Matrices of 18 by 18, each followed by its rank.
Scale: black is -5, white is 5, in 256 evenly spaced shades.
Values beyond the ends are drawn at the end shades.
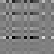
one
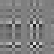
one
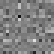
three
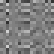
two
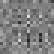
three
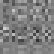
three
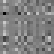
two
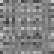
three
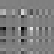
one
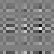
one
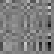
two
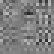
three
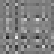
two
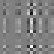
one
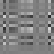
one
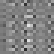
two
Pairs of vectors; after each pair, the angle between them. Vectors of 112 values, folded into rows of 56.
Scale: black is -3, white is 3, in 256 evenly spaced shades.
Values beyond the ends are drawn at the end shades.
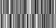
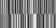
orthogonal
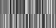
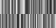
partly opposed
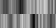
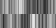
nearly opposite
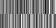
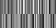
partly opposed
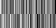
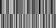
partly opposed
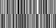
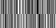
nearly opposite
